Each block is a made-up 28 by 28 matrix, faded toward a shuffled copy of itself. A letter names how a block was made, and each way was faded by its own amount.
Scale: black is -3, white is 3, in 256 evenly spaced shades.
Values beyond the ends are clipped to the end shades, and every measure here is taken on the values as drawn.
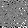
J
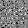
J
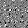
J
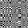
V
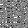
J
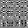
V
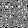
J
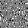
J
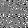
J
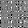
V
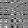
V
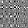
V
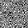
J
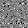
J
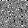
J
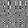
V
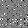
J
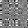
V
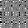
V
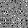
J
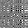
V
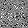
J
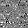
J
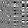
V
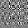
V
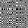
V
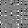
V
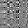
V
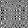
V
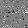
J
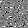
J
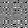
V
